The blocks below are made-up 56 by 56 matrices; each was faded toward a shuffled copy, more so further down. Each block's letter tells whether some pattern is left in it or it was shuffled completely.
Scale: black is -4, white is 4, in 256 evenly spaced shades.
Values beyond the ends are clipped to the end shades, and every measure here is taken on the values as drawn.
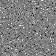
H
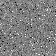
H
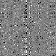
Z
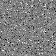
H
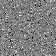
H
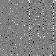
Z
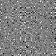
Z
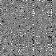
Z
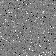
H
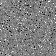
H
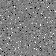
H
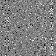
Z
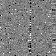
Z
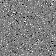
H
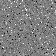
H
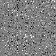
Z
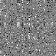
Z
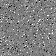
H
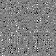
Z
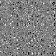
Z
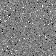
H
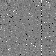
Z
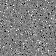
H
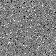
H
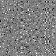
Z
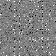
Z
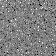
H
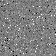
H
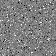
H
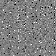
Z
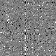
Z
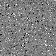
H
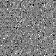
Z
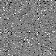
Z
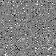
Z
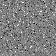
H
